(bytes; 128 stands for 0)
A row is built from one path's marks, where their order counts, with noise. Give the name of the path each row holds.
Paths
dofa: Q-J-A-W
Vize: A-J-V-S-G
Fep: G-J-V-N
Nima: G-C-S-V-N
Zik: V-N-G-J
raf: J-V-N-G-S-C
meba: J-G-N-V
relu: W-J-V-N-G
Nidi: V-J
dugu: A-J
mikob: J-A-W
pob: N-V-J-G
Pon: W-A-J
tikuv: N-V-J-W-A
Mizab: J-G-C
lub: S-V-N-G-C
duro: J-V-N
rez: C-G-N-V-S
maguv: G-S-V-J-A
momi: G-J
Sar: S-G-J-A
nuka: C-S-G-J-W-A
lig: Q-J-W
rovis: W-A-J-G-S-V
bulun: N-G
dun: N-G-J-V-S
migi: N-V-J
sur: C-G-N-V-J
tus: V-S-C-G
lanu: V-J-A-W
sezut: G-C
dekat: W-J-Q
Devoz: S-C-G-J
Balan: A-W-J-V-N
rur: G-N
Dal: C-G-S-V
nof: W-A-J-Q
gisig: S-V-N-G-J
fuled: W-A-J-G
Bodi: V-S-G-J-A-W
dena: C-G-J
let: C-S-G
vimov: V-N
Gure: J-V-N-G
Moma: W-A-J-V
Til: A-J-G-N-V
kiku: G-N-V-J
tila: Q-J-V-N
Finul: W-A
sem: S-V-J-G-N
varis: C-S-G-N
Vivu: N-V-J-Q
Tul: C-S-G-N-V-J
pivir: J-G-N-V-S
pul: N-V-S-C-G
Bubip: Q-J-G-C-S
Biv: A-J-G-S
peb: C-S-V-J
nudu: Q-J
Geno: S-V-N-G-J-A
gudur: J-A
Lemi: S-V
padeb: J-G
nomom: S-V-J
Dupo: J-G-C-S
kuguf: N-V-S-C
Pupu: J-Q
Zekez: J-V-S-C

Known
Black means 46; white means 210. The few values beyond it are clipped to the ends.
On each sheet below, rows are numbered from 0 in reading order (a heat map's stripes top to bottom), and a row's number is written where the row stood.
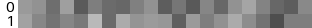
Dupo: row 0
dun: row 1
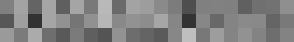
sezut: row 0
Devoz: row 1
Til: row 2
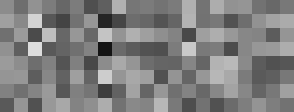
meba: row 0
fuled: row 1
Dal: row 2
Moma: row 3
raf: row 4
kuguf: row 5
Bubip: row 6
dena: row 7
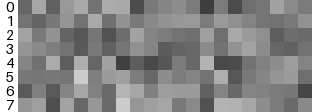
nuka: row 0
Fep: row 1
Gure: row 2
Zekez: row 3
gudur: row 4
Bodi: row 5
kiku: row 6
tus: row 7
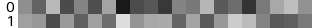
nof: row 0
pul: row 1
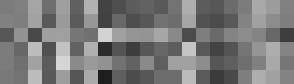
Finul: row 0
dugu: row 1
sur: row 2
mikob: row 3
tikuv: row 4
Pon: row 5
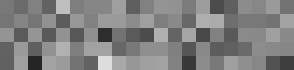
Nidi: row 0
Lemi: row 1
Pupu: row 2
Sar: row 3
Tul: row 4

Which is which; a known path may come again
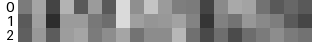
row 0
rez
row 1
Tul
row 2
dena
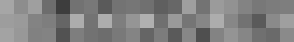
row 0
Vize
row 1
bulun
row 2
Mizab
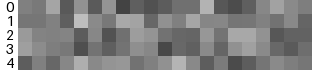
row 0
dugu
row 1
migi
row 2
pivir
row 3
Zekez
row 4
momi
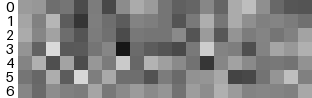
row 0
raf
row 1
relu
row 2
padeb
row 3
Moma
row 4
let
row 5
lanu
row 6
vimov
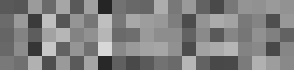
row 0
nudu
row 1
varis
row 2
maguv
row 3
Nima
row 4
Pon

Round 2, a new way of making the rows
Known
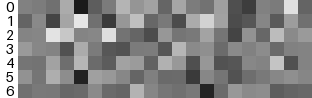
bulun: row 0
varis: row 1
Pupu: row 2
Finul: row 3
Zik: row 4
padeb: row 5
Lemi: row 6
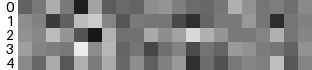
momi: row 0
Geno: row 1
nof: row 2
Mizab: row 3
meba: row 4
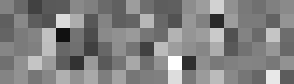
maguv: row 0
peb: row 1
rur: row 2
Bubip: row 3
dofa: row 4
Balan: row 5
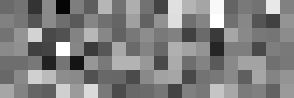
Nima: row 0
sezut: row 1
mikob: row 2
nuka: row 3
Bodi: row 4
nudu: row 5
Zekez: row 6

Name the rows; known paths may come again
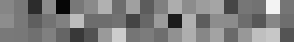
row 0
pul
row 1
Dupo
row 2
vimov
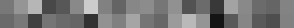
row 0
mikob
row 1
let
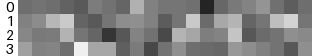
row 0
Lemi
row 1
tila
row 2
Bubip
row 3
Mizab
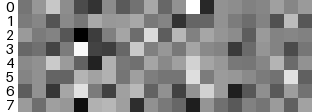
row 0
dofa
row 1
sem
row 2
fuled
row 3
Dal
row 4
nof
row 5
Balan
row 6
varis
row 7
Gure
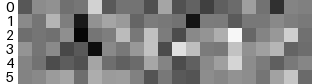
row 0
Devoz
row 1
padeb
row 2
Fep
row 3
Moma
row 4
maguv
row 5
duro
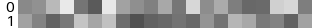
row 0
Vivu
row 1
Zekez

